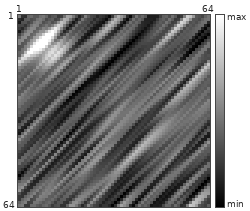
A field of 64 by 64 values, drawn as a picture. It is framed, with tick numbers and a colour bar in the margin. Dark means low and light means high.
The ninth with the highest average is the top left. The grain runs diagonally up to the right. The halves do not mirror each other. No row or column stands out. A single bump stands in the top left.
